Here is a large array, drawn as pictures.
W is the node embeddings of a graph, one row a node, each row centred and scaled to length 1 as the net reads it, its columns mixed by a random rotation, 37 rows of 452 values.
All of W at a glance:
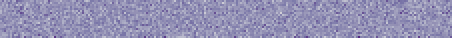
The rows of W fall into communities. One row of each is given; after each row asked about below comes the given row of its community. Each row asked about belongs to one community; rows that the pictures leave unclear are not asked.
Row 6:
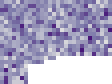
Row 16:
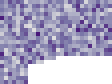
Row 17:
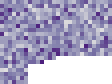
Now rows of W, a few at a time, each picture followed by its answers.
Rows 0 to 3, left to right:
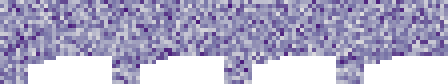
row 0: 17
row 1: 17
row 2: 6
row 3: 17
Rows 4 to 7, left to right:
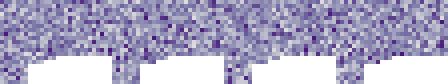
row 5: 17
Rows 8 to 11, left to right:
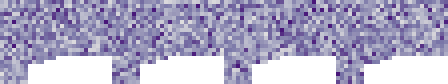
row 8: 17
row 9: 6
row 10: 6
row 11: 17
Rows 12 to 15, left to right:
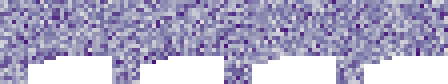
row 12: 17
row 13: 17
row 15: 6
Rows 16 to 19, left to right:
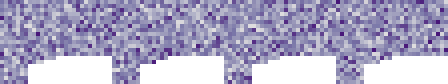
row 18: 16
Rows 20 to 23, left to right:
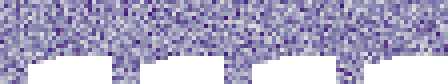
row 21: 16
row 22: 16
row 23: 6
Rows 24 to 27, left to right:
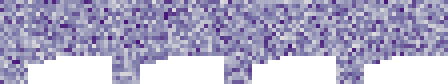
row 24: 6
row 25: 17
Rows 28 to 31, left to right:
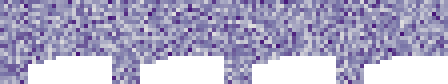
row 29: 16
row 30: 16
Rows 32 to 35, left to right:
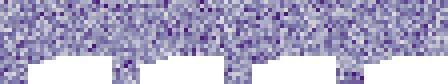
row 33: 6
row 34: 17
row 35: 16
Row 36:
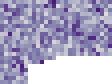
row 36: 6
